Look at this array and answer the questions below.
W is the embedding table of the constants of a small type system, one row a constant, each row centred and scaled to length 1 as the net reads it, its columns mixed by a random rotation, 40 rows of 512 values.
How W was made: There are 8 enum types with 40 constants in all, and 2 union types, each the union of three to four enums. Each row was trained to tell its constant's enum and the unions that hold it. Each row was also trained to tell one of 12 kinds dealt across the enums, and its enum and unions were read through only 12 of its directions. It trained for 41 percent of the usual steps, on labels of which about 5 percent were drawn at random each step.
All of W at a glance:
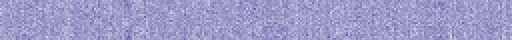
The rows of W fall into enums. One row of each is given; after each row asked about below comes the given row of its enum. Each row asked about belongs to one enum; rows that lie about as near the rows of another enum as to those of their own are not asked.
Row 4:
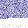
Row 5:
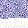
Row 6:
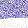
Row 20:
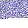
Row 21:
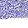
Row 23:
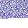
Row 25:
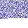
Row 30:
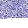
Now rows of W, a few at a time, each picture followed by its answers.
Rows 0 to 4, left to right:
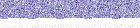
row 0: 5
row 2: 5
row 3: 6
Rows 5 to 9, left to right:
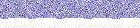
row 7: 30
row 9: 20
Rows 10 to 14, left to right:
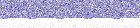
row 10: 23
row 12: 6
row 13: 23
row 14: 20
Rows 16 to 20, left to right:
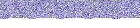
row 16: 4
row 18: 25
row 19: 23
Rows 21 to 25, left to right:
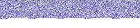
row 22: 23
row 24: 21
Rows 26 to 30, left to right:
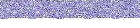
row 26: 30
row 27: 5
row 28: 30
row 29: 6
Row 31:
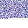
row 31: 25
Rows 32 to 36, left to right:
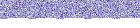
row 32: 6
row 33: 30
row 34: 20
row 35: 6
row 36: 4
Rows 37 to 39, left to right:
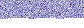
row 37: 4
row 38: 30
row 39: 23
